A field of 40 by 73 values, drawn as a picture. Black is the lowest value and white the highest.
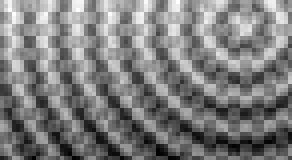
The field climbs toward the top. Overall the values sit about 50% of the way up the scale. No single row or column stands out from its neighbours. Rings spread out from the top right. The values follow a bell shape.
